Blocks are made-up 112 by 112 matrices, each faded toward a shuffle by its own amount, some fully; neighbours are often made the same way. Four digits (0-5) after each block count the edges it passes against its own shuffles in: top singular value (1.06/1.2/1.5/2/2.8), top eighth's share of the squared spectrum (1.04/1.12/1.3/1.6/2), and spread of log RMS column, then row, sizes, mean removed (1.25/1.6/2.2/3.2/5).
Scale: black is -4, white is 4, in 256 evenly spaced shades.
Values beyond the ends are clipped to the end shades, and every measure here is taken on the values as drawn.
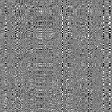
5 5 4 3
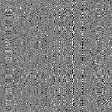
5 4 3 2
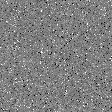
1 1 0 0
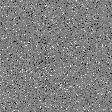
2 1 0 0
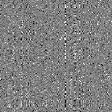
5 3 3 2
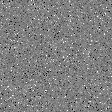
0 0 0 0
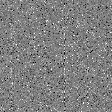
3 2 1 0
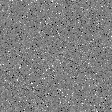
0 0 0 0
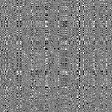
5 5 4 3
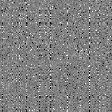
5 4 3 2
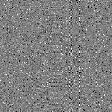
4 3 2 1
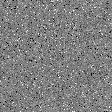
2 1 0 0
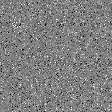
3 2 1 1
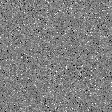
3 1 0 0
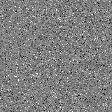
3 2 1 1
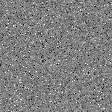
1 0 0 0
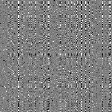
5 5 4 3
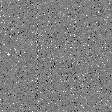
3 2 1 0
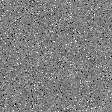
2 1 0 0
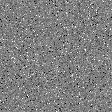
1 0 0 0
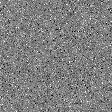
0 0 0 0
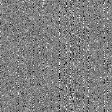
2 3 4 0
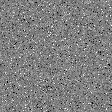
0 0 0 0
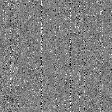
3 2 3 0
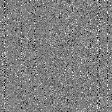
2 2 3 0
